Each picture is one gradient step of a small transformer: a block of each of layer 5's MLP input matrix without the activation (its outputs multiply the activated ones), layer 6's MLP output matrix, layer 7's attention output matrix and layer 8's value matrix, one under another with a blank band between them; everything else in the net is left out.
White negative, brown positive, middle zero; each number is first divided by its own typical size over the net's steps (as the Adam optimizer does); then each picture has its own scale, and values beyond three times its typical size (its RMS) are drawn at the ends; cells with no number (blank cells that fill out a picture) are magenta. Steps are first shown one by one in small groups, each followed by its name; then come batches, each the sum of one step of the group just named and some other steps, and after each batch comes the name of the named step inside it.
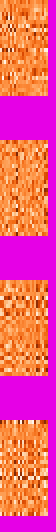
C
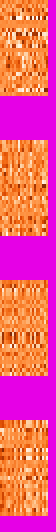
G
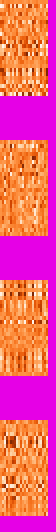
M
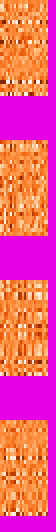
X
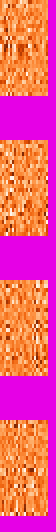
X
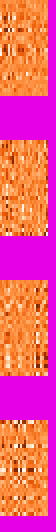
C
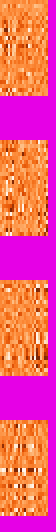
X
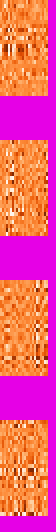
C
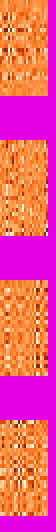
C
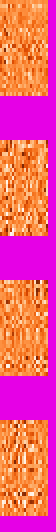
M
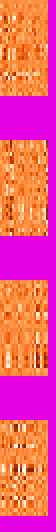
M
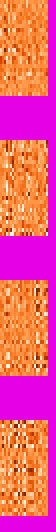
M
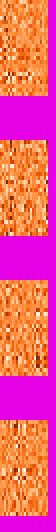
X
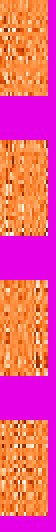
X
